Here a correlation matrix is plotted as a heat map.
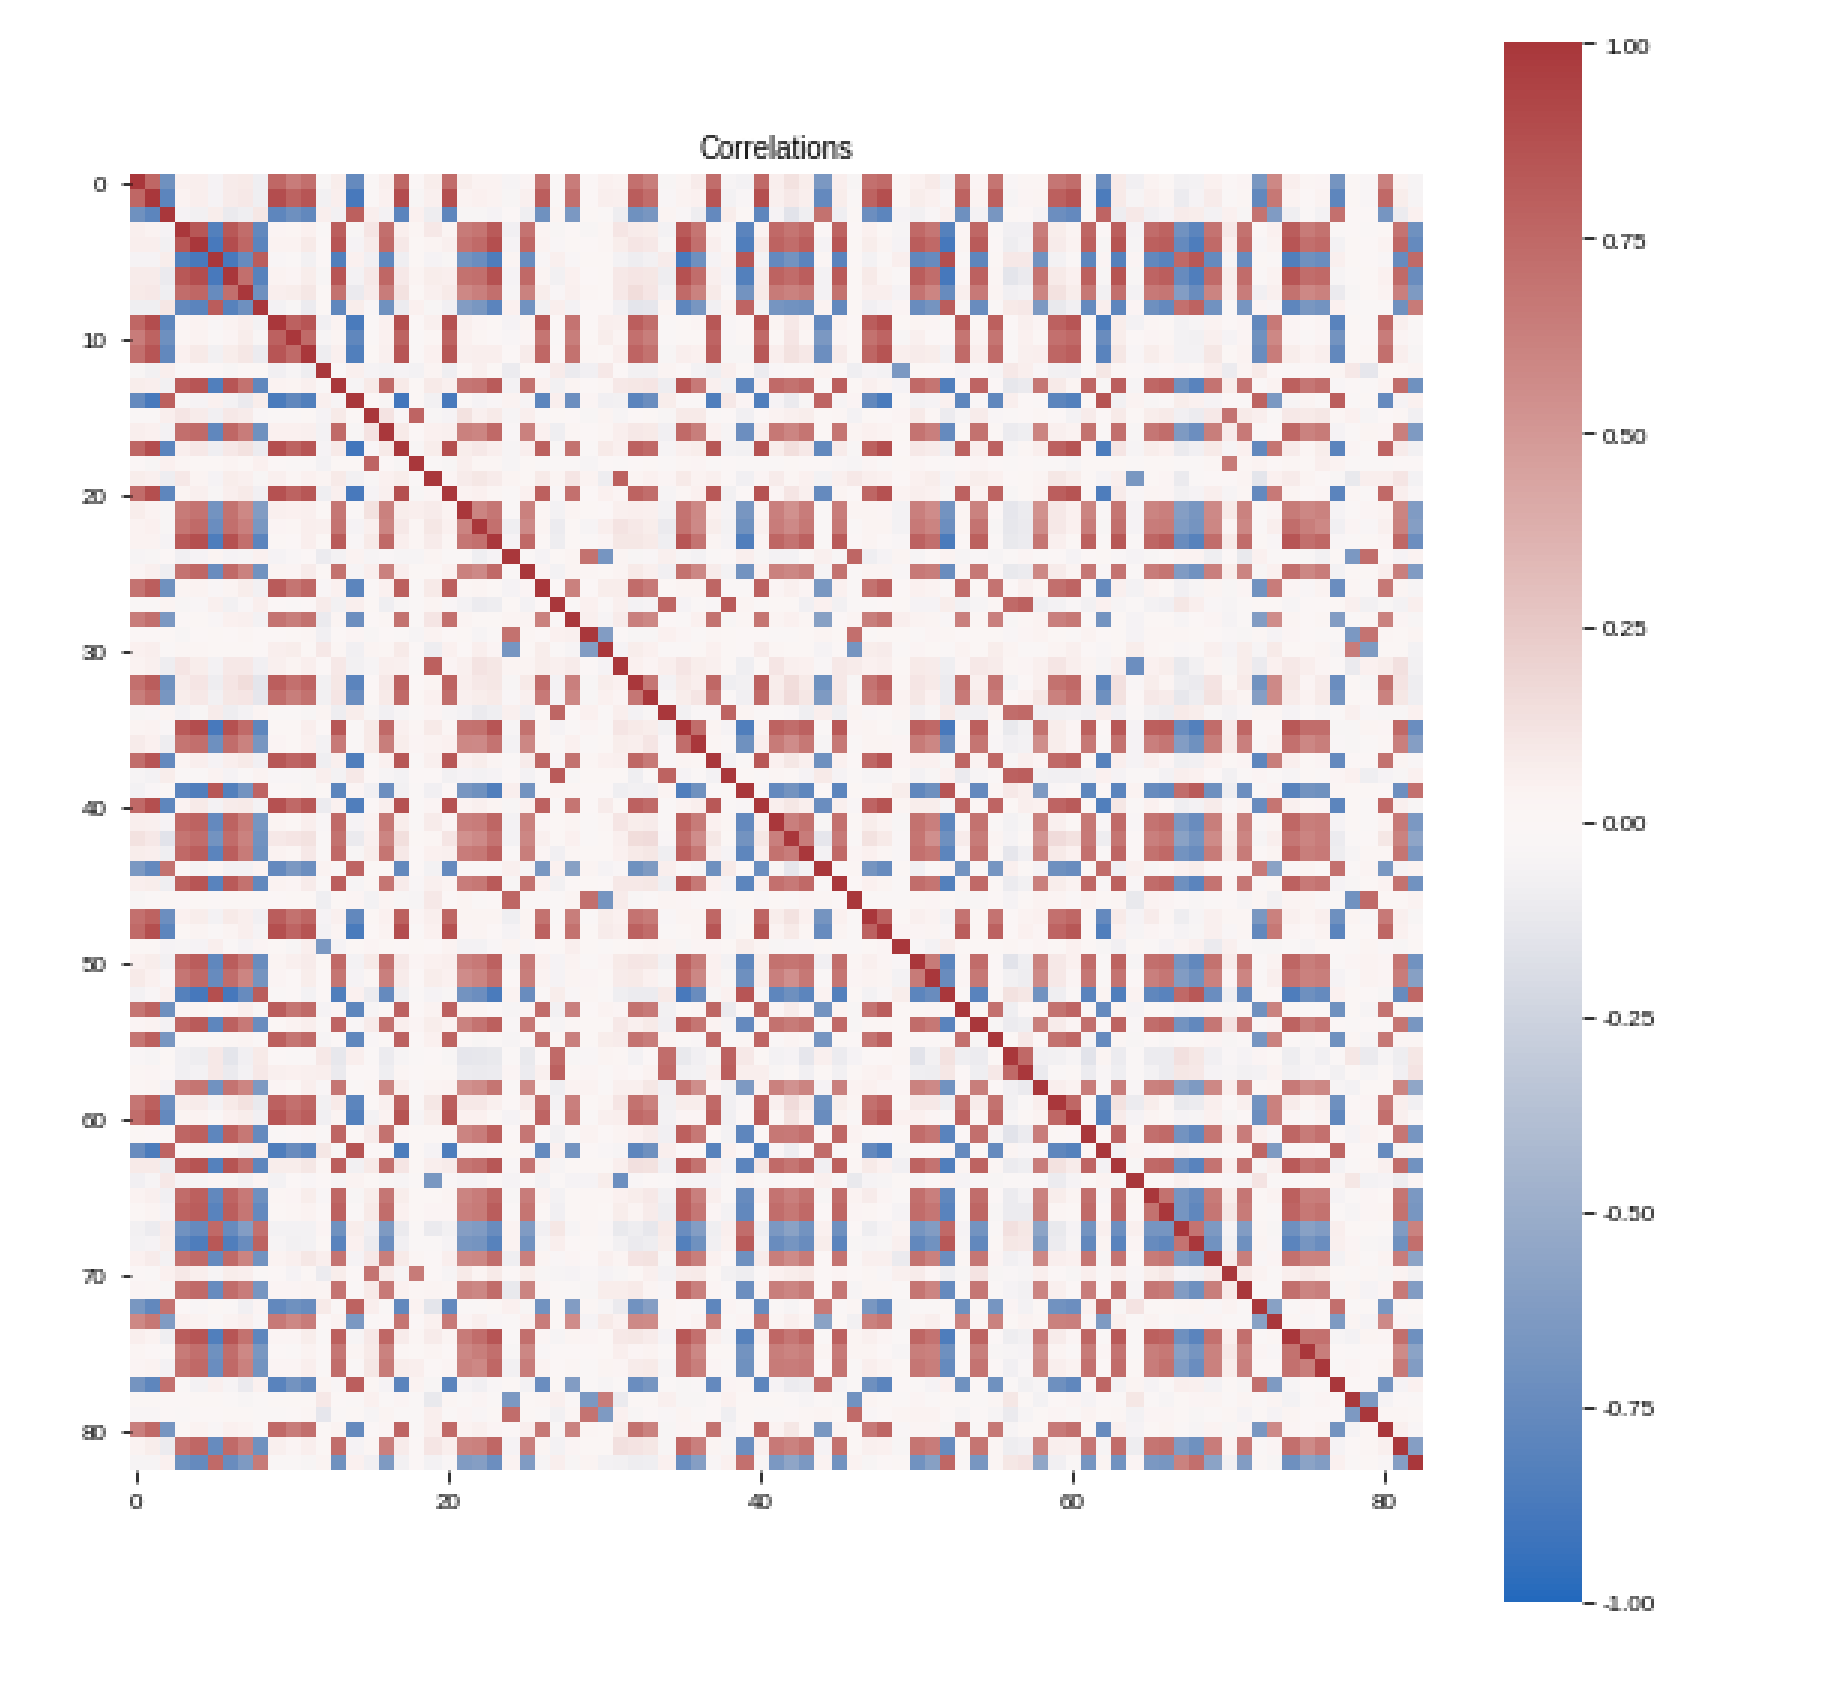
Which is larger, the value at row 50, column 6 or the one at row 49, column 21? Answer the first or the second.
the first
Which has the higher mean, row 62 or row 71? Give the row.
71
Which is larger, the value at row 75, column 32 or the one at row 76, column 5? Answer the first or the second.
the first
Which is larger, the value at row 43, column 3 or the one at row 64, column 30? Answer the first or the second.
the first
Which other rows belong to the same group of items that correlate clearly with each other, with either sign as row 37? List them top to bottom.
0, 1, 2, 9, 10, 11, 14, 17, 20, 26, 28, 32, 33, 40, 44, 47, 48, 53, 55, 59, 60, 62, 72, 73, 77, 80
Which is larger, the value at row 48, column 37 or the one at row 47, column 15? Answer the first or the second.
the first
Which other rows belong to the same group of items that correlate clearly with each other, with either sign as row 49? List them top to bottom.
12
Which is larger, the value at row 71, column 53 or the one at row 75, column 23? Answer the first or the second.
the second
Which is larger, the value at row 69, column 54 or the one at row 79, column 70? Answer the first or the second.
the first
